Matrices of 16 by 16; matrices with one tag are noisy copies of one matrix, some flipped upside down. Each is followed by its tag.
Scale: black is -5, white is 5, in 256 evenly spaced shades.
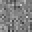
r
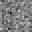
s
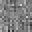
r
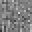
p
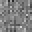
r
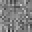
r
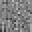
p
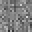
r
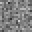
s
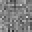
r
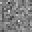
s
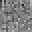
p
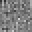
p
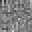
p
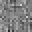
r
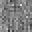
r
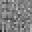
p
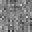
r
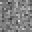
s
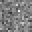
s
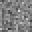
s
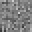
p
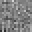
p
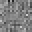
r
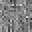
r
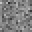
s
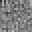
p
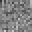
p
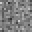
s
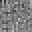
p
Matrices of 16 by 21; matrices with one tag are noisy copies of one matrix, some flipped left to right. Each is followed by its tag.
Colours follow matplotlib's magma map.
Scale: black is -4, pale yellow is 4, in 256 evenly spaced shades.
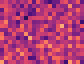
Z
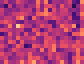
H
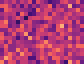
Z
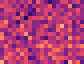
Z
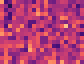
H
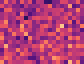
Z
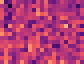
H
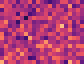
Z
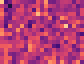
H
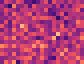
Z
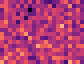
Z
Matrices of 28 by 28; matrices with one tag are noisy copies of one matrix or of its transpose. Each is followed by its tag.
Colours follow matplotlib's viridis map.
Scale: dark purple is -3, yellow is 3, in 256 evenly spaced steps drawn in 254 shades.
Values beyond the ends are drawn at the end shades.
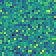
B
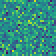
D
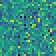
B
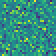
D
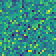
B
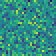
D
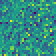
B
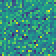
B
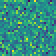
D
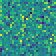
D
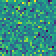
D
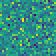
D
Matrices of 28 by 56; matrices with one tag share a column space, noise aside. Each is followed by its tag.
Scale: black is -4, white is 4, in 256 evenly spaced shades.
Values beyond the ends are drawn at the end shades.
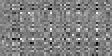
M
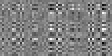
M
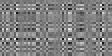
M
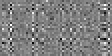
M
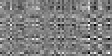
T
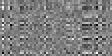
T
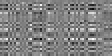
M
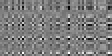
T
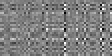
M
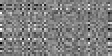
M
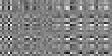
T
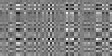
M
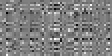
M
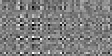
T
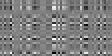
T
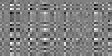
M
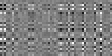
M
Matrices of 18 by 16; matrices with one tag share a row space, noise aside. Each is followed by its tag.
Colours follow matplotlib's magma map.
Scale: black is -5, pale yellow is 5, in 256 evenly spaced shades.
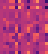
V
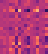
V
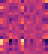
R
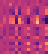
V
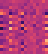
R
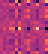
V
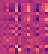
V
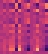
V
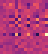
V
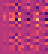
V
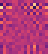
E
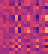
V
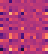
R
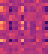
R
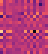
E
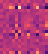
V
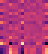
R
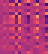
V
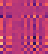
E
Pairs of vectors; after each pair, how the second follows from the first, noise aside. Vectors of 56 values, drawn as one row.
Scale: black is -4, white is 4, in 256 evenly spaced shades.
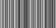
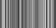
shuffled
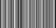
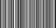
copied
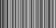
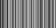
copied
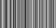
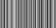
shuffled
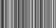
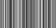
wrapped around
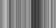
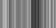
copied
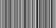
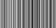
shuffled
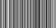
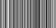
copied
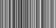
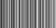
shuffled
